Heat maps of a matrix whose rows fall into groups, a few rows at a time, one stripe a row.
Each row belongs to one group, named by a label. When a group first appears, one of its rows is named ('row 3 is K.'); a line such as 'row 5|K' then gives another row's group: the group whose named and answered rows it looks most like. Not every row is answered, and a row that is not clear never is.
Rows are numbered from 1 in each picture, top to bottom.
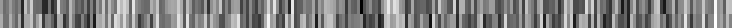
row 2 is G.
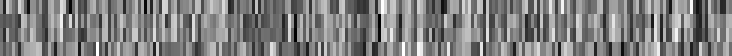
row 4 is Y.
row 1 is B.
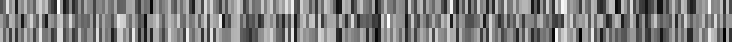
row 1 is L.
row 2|G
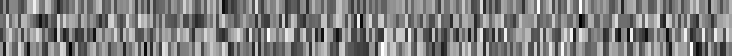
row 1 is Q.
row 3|L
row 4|B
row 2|Y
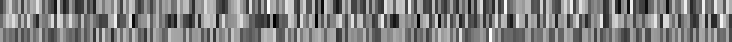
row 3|G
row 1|L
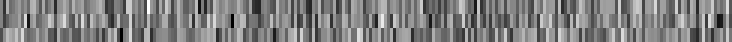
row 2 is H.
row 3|L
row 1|H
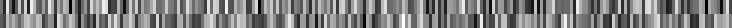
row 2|Y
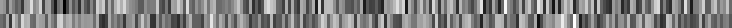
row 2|Y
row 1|G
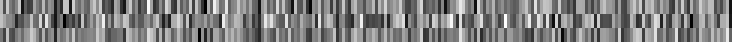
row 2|G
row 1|H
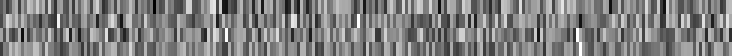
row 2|L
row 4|L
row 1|Q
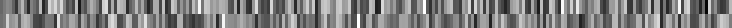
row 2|Y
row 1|B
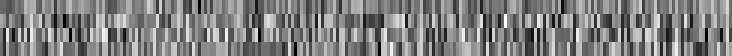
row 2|G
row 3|H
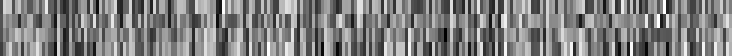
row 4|L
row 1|L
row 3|L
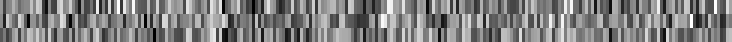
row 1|G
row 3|Q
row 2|B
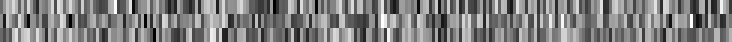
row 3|Y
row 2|B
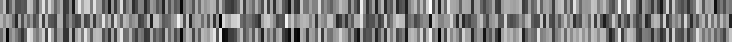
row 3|Q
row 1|Q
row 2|G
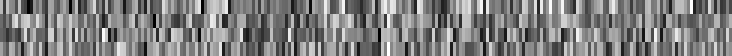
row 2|Y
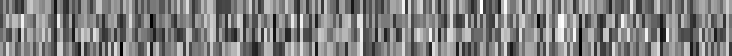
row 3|Q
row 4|G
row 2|L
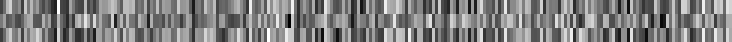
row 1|L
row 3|L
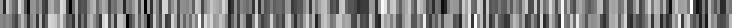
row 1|B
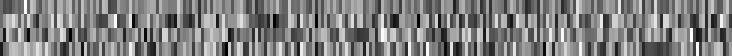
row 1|H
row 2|Y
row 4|L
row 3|B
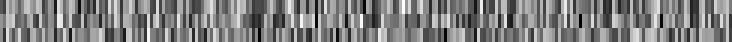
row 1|Y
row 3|H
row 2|G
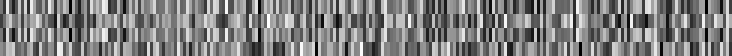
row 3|H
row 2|L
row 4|G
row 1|H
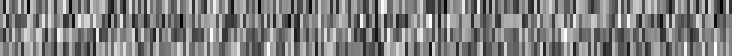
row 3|Y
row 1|H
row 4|G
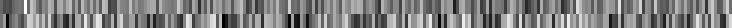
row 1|H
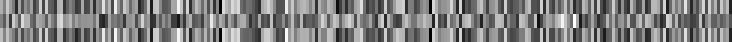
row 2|Y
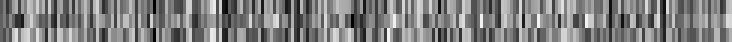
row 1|Q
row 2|Q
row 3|Y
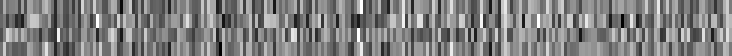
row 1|Q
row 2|Q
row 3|L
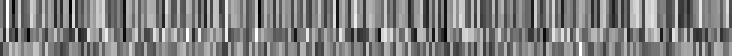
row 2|H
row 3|B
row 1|H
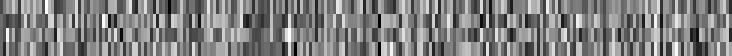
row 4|B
